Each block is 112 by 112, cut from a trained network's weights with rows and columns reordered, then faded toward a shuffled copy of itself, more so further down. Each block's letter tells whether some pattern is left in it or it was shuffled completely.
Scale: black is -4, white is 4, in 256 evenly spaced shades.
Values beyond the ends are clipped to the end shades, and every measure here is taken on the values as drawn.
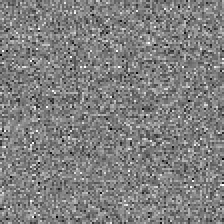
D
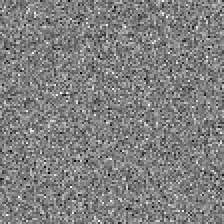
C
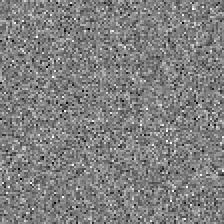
C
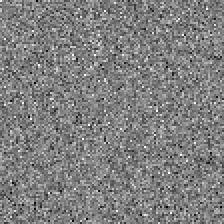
C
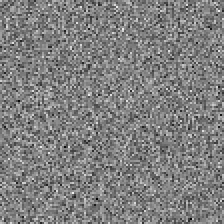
D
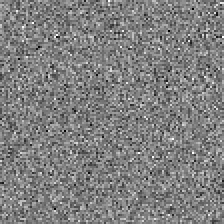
D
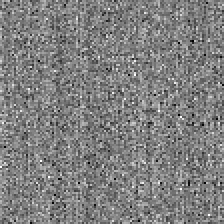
D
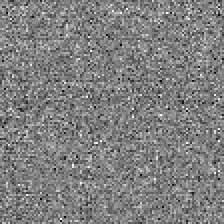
D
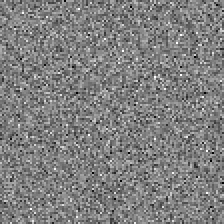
C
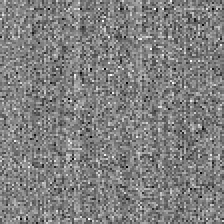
D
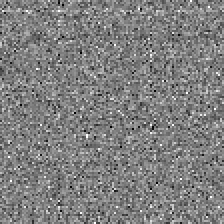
D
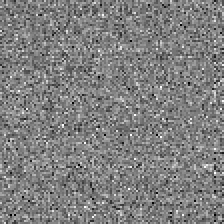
D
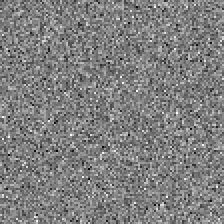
C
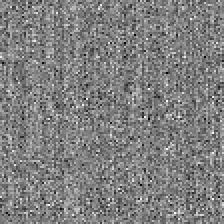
D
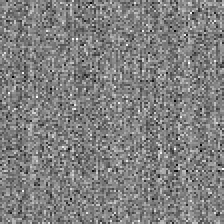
D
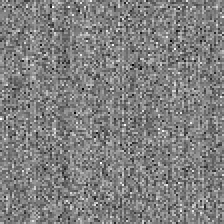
D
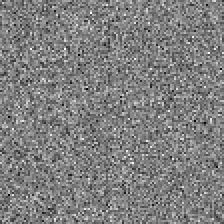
C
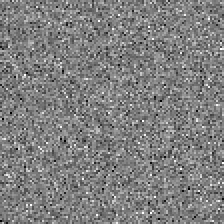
C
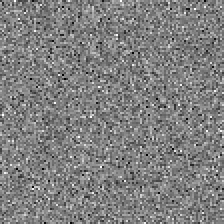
C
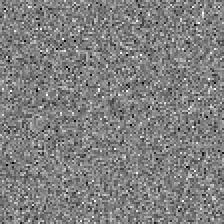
C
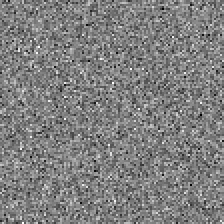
C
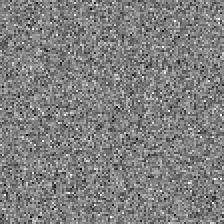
C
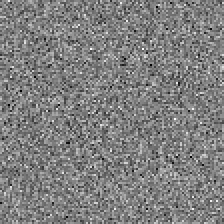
C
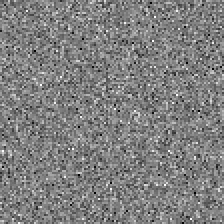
C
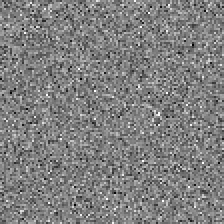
C
